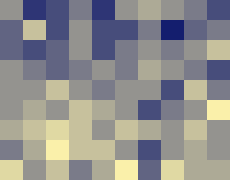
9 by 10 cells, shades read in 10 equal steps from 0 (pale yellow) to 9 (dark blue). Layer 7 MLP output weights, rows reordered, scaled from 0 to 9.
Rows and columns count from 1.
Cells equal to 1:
3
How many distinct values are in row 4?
5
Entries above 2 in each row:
10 9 9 10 8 8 5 7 6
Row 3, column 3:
6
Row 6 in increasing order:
0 2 3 3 4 4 4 4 5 7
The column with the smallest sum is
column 4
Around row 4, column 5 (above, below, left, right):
7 5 5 5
